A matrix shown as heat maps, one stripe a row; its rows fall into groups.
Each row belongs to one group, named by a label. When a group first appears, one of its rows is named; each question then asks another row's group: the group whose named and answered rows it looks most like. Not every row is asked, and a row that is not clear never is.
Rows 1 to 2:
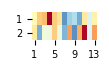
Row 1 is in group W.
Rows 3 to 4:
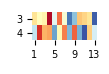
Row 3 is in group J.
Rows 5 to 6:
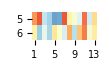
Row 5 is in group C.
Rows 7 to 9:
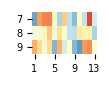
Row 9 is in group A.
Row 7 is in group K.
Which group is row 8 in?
J
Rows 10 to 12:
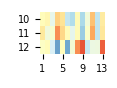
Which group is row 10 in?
W
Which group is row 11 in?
W
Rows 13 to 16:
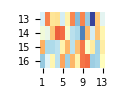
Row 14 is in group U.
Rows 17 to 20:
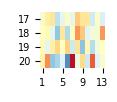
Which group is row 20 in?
C
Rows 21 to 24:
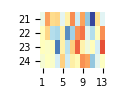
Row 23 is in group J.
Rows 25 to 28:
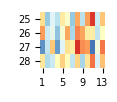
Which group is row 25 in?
W
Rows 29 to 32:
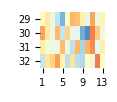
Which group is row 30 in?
A
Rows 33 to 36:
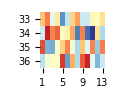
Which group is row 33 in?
C
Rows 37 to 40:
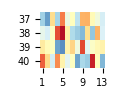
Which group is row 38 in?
U
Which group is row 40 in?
A
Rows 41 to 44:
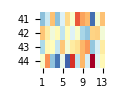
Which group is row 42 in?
A
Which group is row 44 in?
C
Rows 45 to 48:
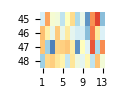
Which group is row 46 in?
A
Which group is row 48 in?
K
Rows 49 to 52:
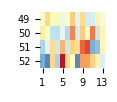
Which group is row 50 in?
C
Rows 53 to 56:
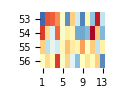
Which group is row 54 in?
A
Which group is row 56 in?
J
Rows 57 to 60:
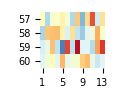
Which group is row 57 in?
W
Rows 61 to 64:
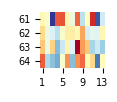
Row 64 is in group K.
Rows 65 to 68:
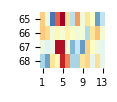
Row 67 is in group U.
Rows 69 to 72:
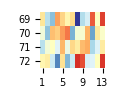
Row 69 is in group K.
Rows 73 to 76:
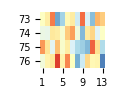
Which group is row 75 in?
A
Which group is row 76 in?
J
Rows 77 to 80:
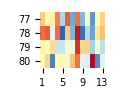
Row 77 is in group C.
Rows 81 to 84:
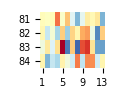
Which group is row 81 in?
J
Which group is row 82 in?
C
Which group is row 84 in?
W
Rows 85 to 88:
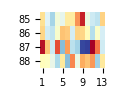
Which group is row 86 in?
U
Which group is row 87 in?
A
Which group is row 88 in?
C
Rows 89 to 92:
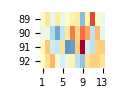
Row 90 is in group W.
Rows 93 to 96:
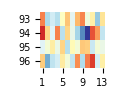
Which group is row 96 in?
W
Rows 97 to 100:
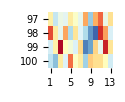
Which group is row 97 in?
W
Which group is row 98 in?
A
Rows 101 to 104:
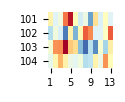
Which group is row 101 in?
U
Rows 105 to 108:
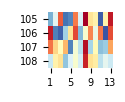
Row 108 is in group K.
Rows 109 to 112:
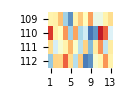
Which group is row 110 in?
A
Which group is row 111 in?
W
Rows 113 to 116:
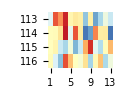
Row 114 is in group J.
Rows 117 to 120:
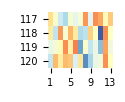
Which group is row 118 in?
U
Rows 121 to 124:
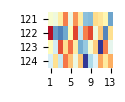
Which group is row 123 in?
U
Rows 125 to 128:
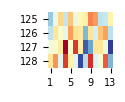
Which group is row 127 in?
J
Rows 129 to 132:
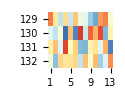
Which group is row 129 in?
A
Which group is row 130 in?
C
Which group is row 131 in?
J
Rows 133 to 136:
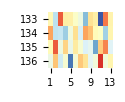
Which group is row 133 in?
U
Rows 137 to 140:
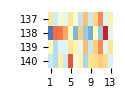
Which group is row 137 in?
W
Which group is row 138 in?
K
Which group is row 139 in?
W
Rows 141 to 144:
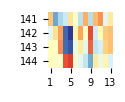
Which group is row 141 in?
W
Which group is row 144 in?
U
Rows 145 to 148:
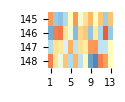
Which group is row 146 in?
K
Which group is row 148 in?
A
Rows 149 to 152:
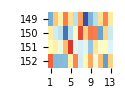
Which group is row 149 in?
K
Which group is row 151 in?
U
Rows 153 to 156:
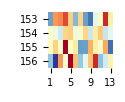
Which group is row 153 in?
K
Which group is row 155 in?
J
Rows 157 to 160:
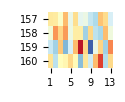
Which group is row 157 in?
A
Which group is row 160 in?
W
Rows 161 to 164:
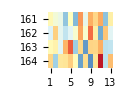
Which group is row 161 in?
C
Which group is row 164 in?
W
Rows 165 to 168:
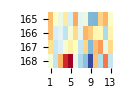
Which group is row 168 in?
U
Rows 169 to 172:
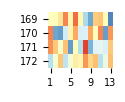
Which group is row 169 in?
J
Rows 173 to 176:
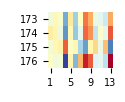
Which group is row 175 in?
J
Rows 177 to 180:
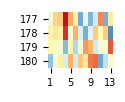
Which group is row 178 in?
J
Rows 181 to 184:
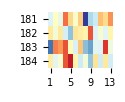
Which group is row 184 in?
U
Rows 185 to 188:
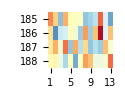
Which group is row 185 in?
A
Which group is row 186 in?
W
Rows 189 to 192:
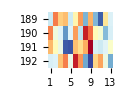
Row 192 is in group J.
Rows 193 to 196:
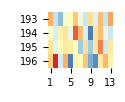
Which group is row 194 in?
J
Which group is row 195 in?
W
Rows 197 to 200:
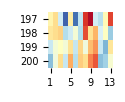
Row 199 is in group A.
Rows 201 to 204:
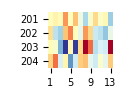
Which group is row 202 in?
U
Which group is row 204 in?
C
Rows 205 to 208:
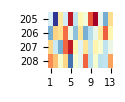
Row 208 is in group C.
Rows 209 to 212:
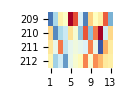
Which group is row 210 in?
W
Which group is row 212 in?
W
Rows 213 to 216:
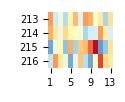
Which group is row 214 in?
A
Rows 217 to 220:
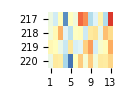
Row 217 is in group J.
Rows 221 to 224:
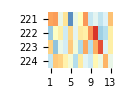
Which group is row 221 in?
C
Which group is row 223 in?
W
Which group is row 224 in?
K
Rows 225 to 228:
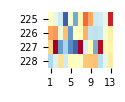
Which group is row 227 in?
C
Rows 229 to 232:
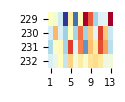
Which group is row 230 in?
C
